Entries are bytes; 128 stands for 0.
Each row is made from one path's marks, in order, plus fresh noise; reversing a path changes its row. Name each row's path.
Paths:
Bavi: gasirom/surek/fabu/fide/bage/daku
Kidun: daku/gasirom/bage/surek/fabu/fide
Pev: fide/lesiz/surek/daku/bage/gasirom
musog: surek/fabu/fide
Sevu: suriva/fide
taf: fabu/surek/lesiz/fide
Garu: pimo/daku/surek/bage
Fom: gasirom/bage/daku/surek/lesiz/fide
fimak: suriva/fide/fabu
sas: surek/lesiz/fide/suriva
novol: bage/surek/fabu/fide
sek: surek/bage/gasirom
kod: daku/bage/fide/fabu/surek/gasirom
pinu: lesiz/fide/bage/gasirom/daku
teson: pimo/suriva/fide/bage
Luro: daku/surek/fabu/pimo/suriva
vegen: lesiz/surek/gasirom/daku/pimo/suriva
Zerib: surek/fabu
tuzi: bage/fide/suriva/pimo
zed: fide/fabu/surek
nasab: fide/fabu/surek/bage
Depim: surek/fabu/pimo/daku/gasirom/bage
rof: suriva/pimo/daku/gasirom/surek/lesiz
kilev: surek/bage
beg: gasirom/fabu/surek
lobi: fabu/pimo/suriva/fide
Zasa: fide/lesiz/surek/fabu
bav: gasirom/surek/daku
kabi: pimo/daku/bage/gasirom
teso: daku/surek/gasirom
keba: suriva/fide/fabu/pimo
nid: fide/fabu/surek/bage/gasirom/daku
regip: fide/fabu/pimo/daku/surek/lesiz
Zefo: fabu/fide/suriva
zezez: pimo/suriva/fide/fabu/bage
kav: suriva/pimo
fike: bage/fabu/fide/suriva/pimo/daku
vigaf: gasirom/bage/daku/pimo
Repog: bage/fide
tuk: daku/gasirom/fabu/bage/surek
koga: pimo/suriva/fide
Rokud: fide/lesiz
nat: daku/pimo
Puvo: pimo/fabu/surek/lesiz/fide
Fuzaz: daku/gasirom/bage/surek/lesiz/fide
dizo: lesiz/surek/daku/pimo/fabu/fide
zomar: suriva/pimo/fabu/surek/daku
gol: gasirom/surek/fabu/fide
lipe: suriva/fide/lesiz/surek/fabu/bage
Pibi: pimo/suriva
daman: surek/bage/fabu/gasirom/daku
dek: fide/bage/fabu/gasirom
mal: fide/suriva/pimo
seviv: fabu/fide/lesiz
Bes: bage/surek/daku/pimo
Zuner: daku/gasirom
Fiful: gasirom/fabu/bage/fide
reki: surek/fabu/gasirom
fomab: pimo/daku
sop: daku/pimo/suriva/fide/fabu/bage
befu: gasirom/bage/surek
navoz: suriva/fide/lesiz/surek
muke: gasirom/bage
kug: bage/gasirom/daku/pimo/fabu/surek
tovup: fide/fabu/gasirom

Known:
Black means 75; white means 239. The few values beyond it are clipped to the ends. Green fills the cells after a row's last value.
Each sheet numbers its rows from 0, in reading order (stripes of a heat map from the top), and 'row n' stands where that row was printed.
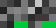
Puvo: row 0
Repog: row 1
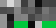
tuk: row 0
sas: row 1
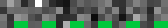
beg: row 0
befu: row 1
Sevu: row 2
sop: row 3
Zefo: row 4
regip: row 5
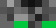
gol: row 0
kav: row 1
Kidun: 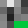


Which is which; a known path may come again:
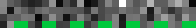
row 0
Pev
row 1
lobi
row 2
zezez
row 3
kav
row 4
kug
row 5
nid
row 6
bav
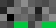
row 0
zomar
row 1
zed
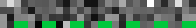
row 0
tuk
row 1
fomab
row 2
lipe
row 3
keba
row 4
Garu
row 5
befu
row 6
Bavi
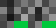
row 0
Zefo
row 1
nasab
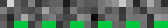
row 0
Fiful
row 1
taf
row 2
seviv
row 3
sop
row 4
Fuzaz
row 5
beg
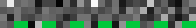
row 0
Bes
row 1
sas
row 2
teson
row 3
vigaf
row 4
Zasa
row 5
dek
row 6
fimak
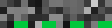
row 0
Puvo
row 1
Sevu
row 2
nat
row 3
Repog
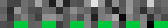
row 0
regip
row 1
gol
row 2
dizo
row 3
Kidun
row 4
Luro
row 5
kabi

